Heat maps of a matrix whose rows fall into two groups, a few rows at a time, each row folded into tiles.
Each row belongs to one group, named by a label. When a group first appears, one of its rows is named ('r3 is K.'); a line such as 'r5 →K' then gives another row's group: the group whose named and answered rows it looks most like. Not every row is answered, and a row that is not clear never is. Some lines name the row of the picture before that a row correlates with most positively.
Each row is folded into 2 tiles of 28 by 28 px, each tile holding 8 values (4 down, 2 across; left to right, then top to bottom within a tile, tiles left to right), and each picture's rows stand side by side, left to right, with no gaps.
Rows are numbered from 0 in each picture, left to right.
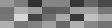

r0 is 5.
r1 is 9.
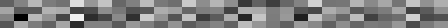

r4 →9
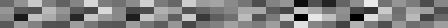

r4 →5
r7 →5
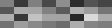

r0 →9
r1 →9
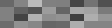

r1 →9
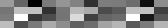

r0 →5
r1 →5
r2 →5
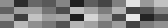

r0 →9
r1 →9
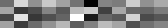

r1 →5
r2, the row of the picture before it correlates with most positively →2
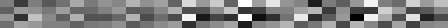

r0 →9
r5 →5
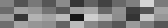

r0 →9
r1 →9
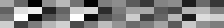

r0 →5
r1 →5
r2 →5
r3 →9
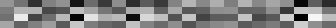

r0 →5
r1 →9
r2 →9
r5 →9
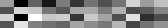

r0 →9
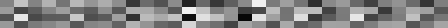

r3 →9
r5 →5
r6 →5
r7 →5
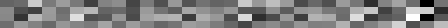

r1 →5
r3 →9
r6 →5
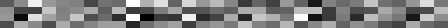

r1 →5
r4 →9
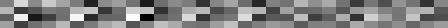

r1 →5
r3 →5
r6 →9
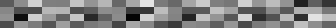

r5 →9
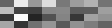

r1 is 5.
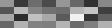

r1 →5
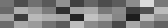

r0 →9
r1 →9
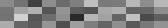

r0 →5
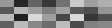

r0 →9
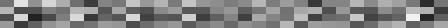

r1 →5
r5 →5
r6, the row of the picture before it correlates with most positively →1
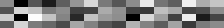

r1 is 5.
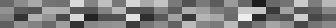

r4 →5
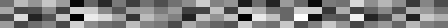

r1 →9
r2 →9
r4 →9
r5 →5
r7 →9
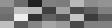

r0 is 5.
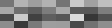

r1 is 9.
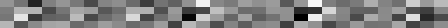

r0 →5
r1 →5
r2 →5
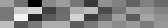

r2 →9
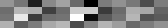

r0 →5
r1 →5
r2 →5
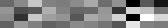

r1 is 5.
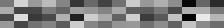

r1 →9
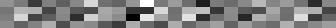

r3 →5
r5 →5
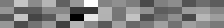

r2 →5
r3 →9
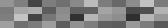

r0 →5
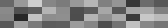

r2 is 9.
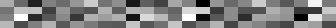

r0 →5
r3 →5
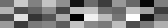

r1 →9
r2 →5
